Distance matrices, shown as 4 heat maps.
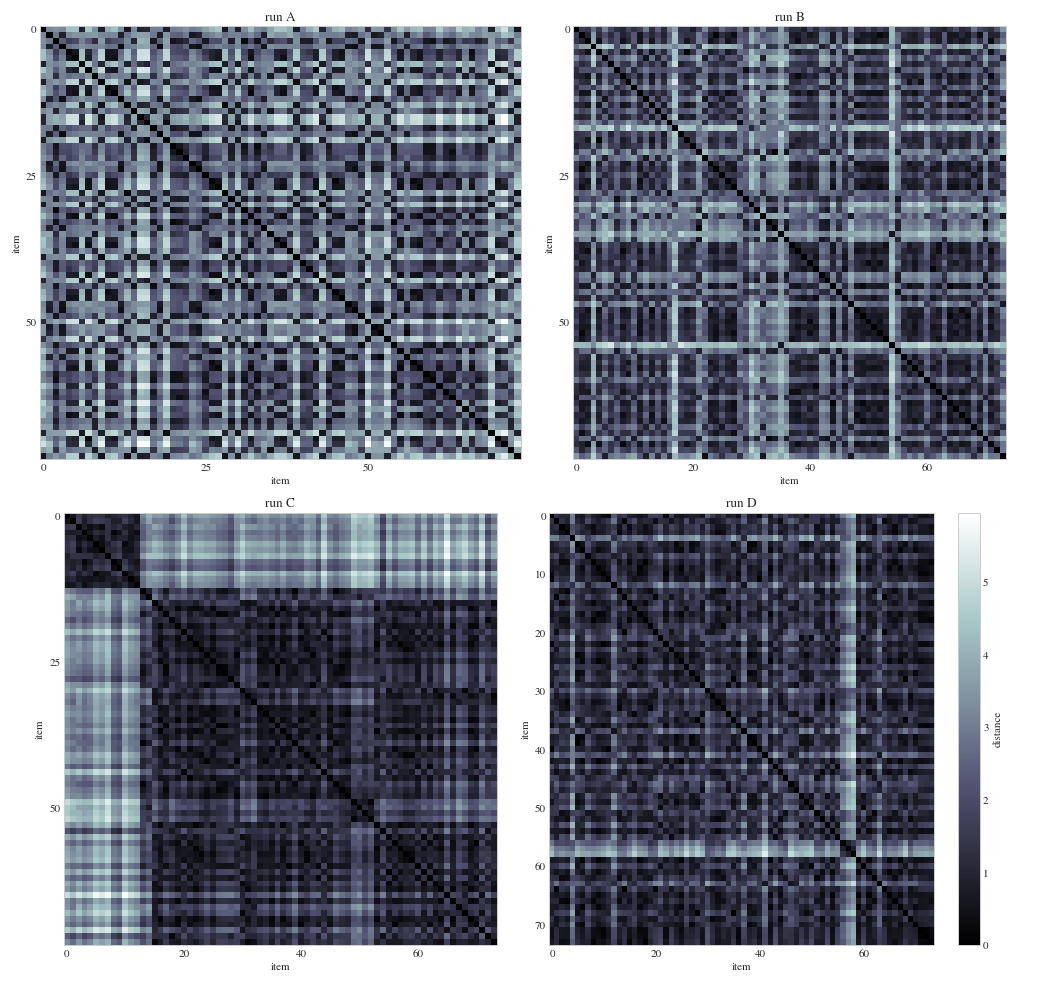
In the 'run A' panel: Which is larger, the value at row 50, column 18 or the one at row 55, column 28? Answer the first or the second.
the second
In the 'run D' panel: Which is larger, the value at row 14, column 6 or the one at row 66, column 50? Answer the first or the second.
the second
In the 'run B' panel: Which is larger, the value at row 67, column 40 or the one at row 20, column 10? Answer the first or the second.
the second
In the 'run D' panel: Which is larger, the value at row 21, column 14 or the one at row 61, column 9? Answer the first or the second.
the first
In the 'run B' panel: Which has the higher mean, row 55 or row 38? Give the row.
55
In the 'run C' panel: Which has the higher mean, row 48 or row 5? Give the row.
5
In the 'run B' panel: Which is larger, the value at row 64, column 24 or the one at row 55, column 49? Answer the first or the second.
the second
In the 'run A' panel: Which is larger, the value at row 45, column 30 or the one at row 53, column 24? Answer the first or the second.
the first
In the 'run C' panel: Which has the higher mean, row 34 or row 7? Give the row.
7
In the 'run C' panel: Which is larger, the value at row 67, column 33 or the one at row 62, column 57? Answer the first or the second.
the first
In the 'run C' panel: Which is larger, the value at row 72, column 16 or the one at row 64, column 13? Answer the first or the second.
the second
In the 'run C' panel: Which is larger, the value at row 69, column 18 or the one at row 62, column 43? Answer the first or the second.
the first
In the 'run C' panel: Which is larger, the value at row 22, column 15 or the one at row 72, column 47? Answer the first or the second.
the second
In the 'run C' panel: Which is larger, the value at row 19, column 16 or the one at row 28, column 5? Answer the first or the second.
the second
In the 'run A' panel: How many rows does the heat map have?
74
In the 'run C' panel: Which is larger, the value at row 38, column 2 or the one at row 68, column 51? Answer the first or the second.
the first
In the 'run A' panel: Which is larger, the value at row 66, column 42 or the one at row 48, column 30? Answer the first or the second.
the second
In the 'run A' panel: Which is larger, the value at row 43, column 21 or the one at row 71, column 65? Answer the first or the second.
the second
